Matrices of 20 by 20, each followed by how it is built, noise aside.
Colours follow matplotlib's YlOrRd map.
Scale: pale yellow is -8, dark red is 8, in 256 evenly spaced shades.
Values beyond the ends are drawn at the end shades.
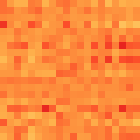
low rank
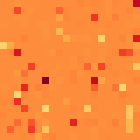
sparse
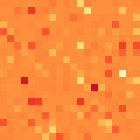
sparse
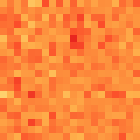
low rank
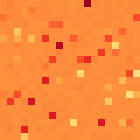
sparse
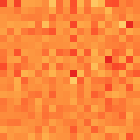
low rank
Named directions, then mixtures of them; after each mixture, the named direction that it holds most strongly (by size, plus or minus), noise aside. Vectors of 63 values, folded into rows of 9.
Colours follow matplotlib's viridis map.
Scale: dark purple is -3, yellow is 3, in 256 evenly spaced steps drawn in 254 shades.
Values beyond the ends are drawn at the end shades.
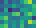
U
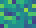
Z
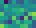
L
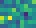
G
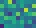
Z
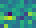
Z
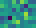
G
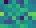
L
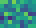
G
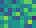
U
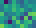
L
